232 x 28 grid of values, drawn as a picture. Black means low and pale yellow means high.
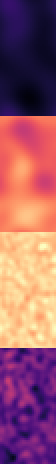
The table splits into 4 rows of 1 panel. Panel 1,1: very low, smooth, faint in contrast. Panel 2,1: high, smooth. Panel 3,1: very high, blotchy, faint in contrast. Panel 4,1: low, blotchy.
